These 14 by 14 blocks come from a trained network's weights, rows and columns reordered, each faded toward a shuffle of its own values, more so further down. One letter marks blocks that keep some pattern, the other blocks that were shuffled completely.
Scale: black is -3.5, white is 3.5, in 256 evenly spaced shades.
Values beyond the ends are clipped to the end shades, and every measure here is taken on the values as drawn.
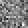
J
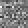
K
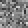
J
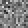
J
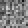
K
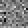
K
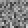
J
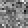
K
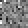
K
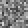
J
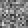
J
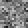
J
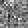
K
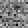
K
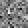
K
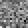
J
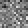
K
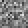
J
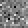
J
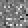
J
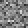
J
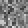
K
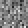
K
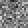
J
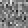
J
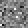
K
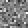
J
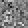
K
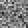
J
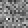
J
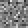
J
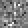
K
